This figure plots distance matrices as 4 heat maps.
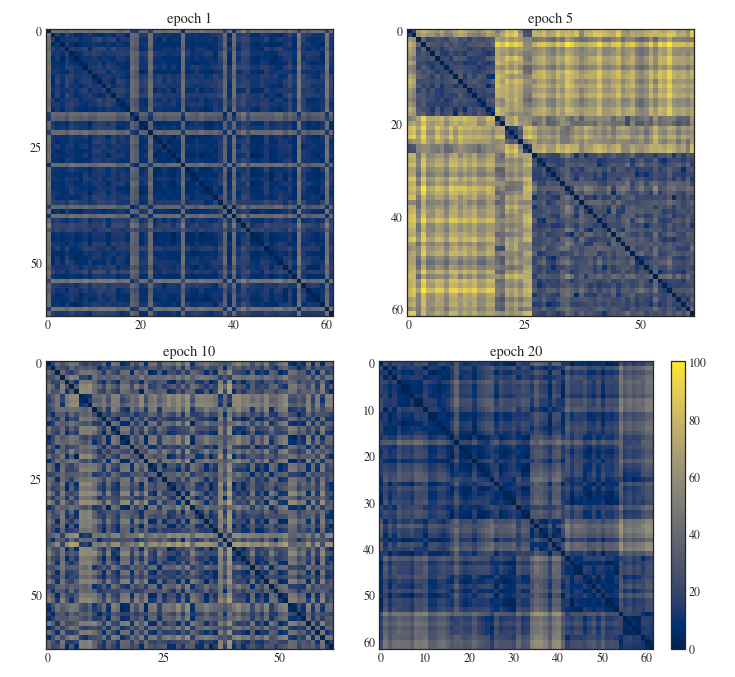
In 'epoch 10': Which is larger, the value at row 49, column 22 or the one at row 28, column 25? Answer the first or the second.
the first
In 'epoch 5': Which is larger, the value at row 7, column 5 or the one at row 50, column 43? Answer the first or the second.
the second
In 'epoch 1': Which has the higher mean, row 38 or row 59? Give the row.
38
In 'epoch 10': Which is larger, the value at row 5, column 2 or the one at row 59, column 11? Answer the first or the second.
the second
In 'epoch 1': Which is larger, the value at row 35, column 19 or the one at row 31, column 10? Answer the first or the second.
the first
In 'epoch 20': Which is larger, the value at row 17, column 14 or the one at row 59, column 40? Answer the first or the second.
the second
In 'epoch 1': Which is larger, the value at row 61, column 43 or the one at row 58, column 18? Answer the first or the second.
the second
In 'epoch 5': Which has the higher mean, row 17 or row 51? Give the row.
17
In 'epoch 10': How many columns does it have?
62
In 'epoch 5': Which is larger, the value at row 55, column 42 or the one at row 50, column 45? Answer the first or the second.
the second
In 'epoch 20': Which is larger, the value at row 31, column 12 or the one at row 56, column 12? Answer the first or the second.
the second
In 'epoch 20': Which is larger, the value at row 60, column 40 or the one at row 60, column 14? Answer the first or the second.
the first
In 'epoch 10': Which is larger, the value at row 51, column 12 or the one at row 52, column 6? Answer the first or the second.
the second
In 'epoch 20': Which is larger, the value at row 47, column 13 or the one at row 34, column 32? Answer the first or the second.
the second
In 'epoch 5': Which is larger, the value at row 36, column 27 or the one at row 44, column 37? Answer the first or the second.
the second
